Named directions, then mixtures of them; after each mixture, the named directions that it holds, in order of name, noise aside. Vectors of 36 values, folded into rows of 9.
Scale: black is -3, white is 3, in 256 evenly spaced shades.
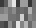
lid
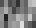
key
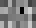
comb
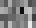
comb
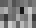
comb, key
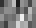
key, lid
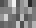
key, lid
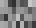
key, lid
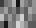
key, lid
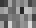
comb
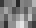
key, lid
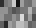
key, lid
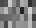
comb, lid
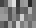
lid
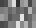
lid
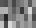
comb, key
